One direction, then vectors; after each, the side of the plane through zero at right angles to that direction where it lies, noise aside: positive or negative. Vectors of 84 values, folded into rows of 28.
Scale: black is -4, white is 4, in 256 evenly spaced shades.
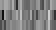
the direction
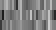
positive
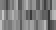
negative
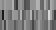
positive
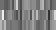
negative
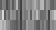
negative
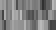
positive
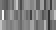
negative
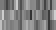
negative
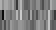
positive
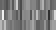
negative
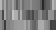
positive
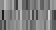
positive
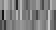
positive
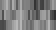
positive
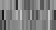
positive
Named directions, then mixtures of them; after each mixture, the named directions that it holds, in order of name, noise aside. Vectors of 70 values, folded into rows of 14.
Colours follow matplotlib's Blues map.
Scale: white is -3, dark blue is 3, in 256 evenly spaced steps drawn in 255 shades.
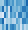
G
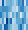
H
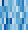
H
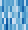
G, H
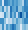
G, H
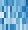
G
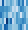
H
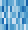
G, H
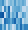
G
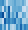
G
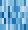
G, H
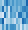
G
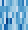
H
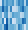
G, H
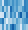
G, H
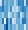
G, H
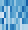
G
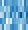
G, H
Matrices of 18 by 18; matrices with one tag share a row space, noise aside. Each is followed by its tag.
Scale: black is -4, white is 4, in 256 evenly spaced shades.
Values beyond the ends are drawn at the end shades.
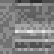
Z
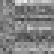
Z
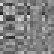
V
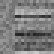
Z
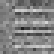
Z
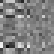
V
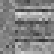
Z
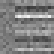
Z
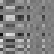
V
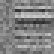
Z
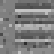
Z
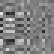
V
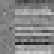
Z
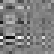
V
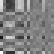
V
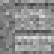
Z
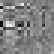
V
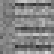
Z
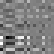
V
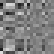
V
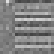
Z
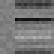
Z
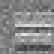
Z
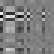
V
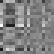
V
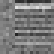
Z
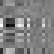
V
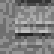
Z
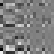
V
